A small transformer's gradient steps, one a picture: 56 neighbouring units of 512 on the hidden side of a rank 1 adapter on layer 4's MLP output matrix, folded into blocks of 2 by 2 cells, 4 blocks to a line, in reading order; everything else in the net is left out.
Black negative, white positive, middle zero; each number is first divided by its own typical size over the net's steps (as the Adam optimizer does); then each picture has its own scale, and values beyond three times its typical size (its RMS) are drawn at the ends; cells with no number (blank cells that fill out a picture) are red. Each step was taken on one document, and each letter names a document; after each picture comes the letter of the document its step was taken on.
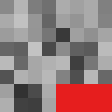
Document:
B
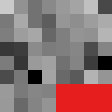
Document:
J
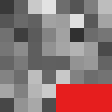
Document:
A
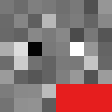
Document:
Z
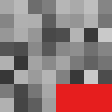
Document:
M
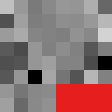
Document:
J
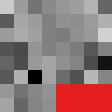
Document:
J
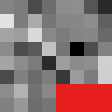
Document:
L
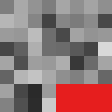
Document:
L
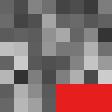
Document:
M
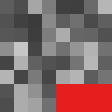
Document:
L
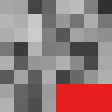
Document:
L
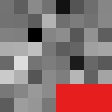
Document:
B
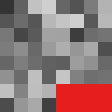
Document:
A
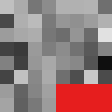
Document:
J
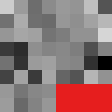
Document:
J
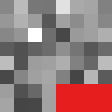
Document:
B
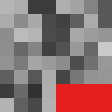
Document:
A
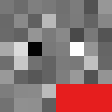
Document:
Z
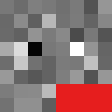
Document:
Z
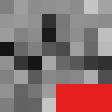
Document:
M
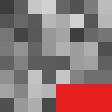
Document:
A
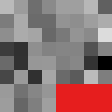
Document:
J
